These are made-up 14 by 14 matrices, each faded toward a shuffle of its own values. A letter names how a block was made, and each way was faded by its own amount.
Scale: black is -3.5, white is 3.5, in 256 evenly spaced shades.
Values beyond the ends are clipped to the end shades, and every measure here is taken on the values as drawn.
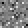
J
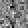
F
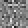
F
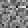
F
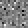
J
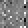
J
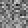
F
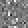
J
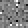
J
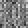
F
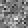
F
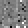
J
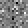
J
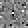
J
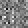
F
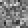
F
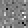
J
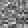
F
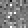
J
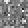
J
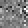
J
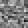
F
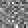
F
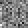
F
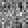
F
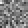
F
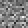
F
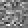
F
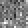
J
